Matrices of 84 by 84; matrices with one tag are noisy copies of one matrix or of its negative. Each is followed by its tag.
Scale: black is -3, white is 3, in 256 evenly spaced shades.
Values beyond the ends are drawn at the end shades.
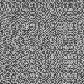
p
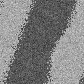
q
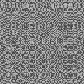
p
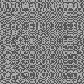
p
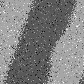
q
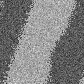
q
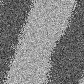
q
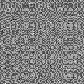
p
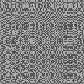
p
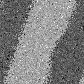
q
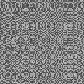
p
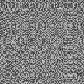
p
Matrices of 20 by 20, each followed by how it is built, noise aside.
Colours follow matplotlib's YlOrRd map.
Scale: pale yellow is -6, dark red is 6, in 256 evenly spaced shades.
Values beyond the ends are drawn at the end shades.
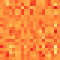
low rank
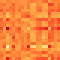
low rank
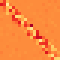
banded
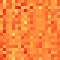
low rank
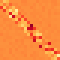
banded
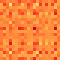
low rank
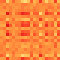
low rank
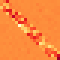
banded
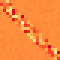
banded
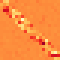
banded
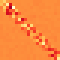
banded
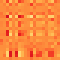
low rank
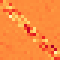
banded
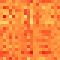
low rank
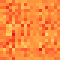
low rank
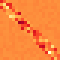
banded
